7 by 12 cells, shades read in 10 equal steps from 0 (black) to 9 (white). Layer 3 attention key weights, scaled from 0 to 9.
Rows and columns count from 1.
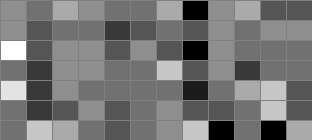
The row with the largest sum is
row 5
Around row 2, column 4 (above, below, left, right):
5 5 4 2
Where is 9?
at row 3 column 1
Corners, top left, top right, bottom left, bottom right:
5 3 4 6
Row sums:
51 47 50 49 52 46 50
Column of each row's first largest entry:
3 1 1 7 1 11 2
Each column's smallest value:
4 2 3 4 2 3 3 0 0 2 0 3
